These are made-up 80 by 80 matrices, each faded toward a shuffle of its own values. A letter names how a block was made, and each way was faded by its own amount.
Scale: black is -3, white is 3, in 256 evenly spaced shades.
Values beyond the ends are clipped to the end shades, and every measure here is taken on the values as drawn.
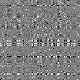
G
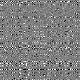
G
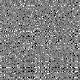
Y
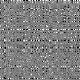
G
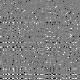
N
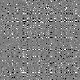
N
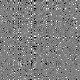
N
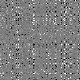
N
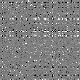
N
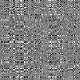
G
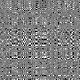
G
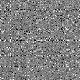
Y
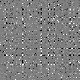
N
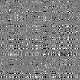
G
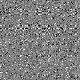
Y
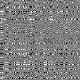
G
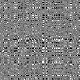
G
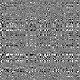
G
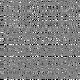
G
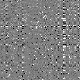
N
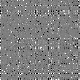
N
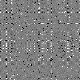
N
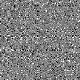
Y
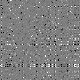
N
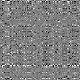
G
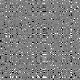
N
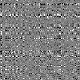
G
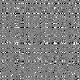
G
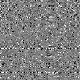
Y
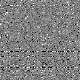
Y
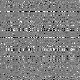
G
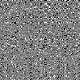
Y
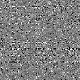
Y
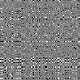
G
